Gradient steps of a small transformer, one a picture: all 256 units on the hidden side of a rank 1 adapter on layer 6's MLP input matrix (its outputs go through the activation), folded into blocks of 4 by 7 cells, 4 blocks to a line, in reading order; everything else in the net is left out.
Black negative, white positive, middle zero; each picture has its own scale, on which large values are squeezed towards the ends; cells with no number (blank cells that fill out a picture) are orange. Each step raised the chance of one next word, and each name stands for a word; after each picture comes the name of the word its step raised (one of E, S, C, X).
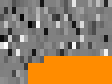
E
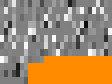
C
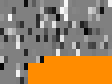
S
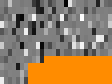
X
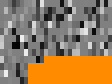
X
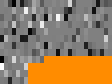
C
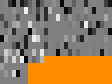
C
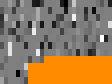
S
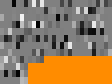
E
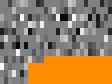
C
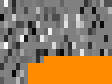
X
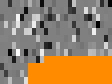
E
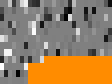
S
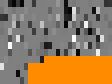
C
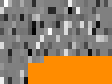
X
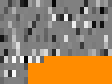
S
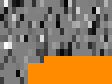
X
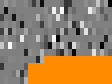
E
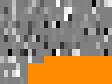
S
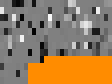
X
